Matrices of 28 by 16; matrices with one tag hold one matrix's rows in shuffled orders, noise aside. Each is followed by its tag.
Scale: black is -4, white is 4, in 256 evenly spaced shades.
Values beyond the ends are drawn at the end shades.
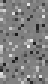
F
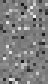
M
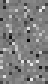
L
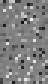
M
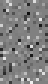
L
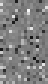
F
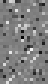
M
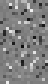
M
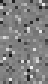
L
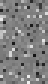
F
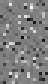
M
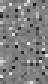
F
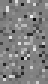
M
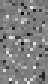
M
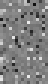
F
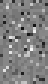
M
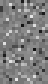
M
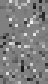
M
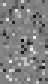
M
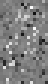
M
